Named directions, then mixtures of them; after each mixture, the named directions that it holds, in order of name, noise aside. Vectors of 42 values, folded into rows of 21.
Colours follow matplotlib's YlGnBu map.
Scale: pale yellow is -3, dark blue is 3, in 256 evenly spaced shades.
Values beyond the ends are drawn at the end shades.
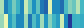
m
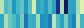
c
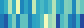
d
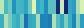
c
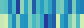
d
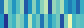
m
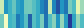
c, m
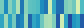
d, m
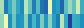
m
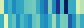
c, m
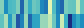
d, m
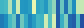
c, d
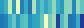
d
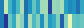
m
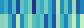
c, d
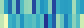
d, m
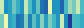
m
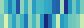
c, d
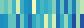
c, d
